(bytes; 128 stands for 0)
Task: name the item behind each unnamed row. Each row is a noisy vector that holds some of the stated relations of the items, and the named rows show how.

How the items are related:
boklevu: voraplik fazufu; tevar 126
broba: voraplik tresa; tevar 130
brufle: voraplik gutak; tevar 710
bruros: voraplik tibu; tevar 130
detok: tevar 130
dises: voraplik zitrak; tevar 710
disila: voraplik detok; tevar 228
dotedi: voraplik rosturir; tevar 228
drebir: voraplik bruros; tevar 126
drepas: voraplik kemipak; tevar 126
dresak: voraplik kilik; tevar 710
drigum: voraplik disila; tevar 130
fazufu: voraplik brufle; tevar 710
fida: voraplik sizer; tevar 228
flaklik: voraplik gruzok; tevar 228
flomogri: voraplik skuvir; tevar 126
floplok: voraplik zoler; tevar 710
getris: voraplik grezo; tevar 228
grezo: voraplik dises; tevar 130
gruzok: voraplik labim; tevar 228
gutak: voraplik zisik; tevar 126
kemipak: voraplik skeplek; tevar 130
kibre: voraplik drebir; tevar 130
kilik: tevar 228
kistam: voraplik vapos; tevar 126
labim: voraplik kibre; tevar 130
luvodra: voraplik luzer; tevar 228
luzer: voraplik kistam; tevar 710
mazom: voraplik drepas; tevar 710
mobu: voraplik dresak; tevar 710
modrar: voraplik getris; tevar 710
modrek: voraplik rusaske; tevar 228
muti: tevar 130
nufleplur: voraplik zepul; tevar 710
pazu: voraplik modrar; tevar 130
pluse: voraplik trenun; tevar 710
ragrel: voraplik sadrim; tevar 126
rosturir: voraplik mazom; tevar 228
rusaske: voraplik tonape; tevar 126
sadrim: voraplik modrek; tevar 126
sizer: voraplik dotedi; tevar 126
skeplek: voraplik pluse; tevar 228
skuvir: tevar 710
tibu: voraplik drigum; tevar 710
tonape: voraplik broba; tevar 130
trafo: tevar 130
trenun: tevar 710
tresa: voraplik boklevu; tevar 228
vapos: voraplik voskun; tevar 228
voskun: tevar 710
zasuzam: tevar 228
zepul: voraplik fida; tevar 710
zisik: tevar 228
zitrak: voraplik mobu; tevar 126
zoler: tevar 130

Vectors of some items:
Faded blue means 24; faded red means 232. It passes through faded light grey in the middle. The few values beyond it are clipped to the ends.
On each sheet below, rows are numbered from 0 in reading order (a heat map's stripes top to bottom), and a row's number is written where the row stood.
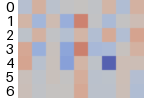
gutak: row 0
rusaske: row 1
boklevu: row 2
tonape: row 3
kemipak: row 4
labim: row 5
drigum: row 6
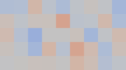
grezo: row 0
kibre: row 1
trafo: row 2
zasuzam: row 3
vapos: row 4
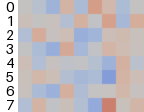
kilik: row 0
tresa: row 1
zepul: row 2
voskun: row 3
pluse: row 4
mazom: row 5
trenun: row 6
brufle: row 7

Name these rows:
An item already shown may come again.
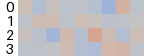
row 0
pluse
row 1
kistam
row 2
zasuzam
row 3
floplok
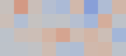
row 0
rosturir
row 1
pluse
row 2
drebir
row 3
floplok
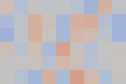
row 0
pluse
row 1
getris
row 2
zitrak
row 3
sadrim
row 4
ragrel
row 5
kilik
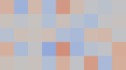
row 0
modrek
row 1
pazu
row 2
nufleplur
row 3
broba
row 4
tresa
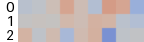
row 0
tibu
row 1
disila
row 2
skeplek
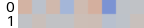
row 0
skeplek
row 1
flomogri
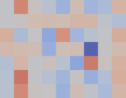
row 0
dotedi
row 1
gruzok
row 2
broba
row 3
drepas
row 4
fazufu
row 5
sizer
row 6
fida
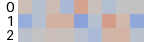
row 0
sadrim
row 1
dises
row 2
luzer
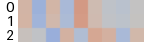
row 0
modrek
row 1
modrek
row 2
zisik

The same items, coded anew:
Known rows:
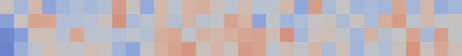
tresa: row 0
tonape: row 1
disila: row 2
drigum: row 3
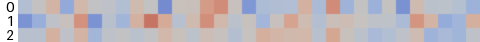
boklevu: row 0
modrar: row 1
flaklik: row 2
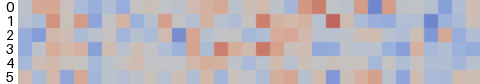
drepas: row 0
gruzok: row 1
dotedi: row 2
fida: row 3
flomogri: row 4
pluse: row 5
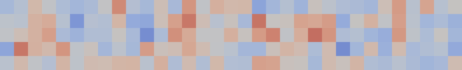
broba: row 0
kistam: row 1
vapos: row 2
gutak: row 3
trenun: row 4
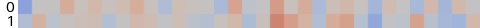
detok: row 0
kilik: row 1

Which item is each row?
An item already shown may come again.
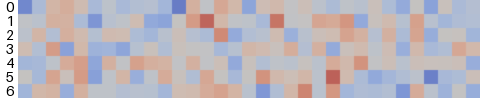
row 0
sizer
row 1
kistam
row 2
zitrak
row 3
skeplek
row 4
grezo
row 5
gruzok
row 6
fazufu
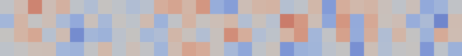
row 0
sadrim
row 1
mazom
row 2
kemipak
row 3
drebir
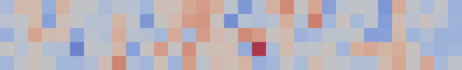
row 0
fazufu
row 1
boklevu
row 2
fida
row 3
luzer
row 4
broba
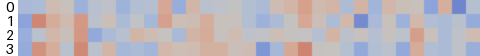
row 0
rosturir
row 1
gutak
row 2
pazu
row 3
brufle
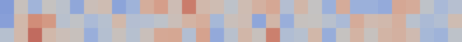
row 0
tibu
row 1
rusaske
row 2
modrek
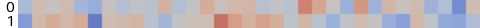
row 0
mazom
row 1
zepul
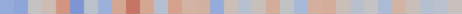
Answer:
getris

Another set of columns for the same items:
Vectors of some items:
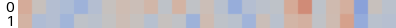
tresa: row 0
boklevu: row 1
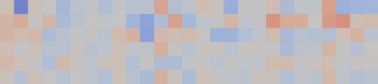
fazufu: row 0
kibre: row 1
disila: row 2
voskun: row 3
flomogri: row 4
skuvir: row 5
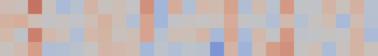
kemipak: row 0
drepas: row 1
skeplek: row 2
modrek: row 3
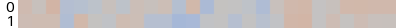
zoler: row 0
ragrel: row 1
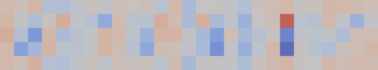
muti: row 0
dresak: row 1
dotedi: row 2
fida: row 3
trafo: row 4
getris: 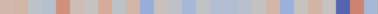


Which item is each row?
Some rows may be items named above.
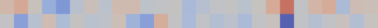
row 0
broba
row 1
zepul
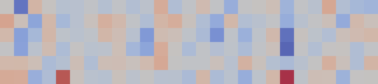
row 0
brufle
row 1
rosturir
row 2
fida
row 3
zepul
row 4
luzer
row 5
zitrak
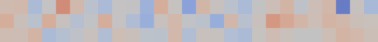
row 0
dises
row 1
gruzok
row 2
detok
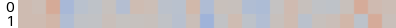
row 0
detok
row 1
pazu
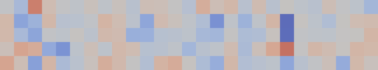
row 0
pluse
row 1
fida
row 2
sizer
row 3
tonape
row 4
rosturir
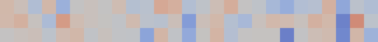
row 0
mazom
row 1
grezo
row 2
modrar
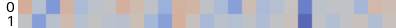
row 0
dotedi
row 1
zepul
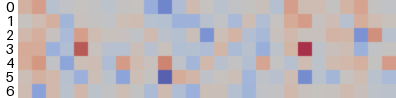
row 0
drebir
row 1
sadrim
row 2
grezo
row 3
zitrak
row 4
kistam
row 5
tibu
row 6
gutak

